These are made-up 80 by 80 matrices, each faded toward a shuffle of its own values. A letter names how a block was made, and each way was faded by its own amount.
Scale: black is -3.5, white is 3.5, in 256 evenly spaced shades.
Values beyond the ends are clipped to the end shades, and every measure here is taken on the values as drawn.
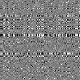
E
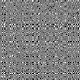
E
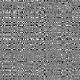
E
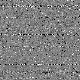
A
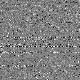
A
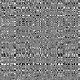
E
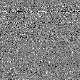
A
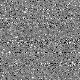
A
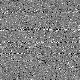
A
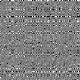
E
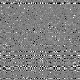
E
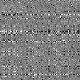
E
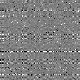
E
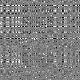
E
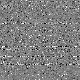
A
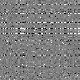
E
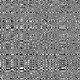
E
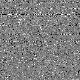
A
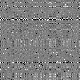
E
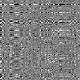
E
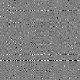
E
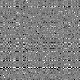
E
